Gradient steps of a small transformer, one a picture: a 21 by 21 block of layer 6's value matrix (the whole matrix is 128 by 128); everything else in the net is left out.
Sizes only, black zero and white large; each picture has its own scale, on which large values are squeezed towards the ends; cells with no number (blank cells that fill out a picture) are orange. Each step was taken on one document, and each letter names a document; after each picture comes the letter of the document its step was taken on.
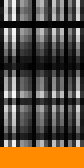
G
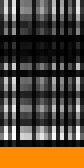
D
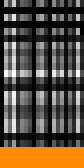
G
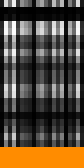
G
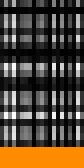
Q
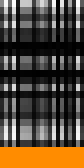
D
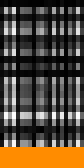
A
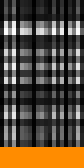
Q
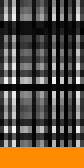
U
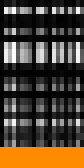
A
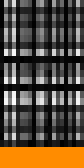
U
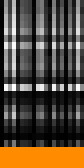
A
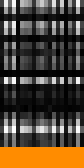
U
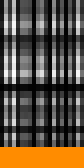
Q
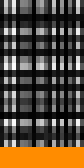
Q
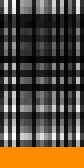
D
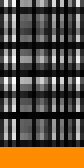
U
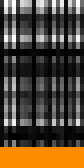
G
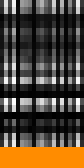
D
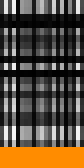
D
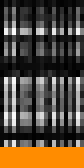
Q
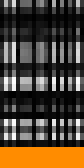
Q
